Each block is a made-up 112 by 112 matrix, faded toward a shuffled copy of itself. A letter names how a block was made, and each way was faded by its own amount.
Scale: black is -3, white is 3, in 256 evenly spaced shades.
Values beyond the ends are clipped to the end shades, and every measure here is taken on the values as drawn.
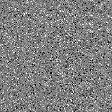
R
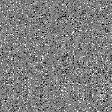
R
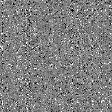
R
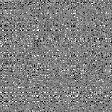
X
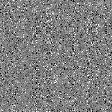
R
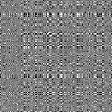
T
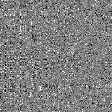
R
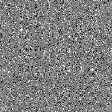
R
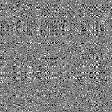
X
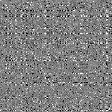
X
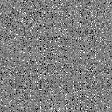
R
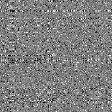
X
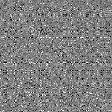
X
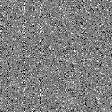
R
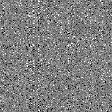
R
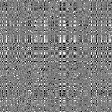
T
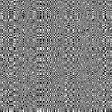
T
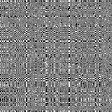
T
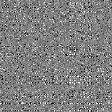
X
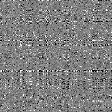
X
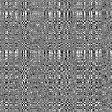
T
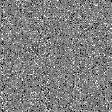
R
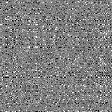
X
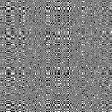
T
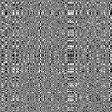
T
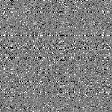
X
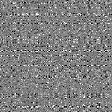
X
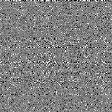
X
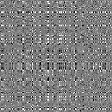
T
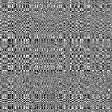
T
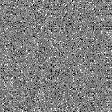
R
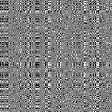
T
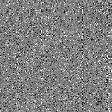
R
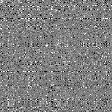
X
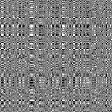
T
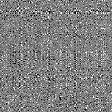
X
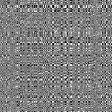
T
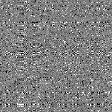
X
